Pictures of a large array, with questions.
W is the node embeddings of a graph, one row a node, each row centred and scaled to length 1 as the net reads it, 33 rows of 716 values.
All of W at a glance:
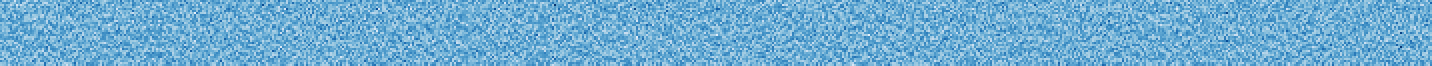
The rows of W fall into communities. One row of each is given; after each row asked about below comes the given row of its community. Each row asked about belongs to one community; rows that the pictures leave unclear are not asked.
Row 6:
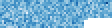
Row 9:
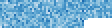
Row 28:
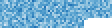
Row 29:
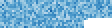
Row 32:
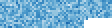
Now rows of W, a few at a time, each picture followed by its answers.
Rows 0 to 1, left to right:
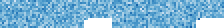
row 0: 28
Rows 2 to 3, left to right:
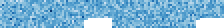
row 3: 29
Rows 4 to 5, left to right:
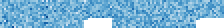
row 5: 29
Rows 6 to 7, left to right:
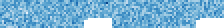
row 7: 28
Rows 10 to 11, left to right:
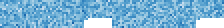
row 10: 9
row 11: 32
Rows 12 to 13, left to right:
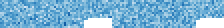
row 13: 28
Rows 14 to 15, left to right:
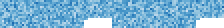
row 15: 32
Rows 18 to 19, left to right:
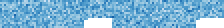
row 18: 9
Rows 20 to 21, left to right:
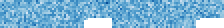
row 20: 6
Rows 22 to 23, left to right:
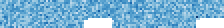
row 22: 32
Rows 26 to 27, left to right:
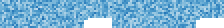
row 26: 28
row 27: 32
